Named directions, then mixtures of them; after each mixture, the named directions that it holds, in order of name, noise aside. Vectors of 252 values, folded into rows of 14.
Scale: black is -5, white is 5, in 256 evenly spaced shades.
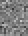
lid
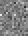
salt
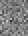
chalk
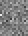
chalk, salt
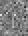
salt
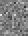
salt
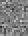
lid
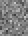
chalk, salt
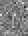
salt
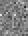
salt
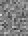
lid, salt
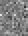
salt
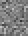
lid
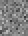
chalk, salt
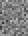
chalk, lid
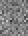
chalk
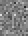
salt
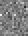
salt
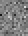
salt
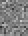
lid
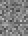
chalk, lid
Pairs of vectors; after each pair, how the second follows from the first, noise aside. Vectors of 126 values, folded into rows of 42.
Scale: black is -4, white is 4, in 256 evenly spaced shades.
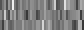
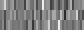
shuffled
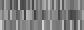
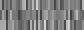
shuffled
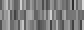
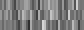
shuffled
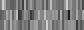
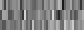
shuffled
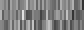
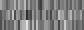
shuffled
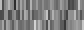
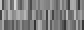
sign-scrambled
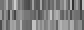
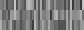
sign-scrambled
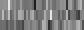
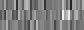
shuffled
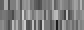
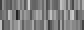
shuffled
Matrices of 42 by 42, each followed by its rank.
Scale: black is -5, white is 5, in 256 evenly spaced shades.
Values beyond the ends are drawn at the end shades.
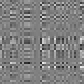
two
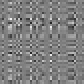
two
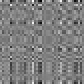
two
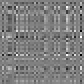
two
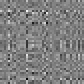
three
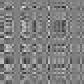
two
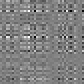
two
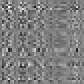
three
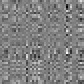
three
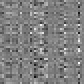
three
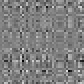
three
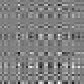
two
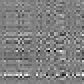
three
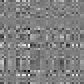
three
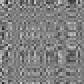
three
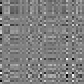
two
